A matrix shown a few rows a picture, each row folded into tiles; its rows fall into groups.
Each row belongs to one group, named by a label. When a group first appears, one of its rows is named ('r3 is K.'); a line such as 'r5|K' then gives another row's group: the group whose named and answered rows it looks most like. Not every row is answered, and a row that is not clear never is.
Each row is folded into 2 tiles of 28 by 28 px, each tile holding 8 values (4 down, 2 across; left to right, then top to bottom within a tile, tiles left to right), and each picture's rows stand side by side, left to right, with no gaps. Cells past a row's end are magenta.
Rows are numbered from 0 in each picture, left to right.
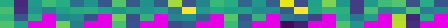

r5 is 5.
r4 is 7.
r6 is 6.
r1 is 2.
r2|7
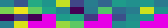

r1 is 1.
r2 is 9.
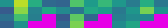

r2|9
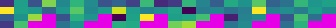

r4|9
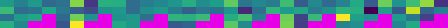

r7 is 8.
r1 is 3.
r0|1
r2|1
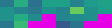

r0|3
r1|5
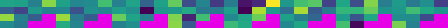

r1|6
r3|7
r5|8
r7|2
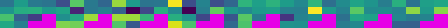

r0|2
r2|1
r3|1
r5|9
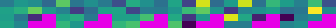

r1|1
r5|9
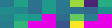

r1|3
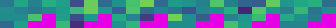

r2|8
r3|6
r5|8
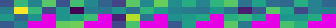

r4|1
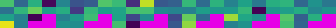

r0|2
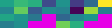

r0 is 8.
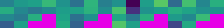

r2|6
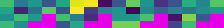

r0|1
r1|8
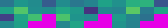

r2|8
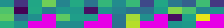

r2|3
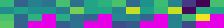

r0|7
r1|5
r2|5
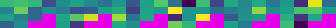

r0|8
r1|1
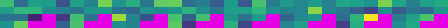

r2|6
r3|7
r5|9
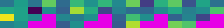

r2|3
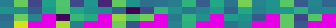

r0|3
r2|1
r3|3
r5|7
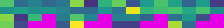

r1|3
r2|5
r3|2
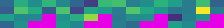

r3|9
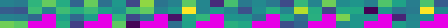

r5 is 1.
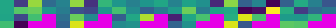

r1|3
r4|1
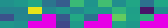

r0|9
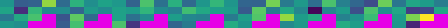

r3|5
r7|1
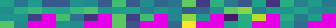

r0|2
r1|2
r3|3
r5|7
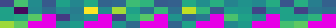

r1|9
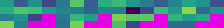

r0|2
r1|3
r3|8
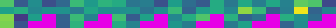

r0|7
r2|7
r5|8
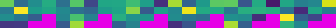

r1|3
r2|8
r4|2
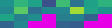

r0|8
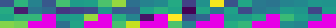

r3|6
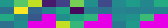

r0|8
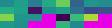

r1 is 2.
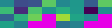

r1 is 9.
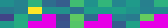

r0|9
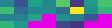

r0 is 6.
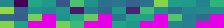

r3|6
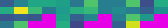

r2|3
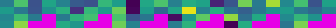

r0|3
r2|6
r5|3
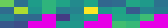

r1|9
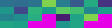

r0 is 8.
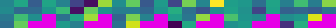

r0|3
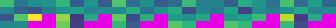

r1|7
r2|7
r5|7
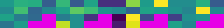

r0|8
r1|2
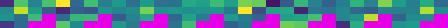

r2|9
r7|9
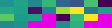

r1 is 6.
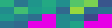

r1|8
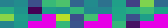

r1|7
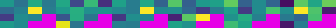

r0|9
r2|9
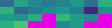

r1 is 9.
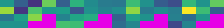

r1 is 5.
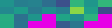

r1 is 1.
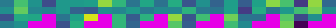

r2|7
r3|7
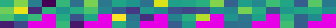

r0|8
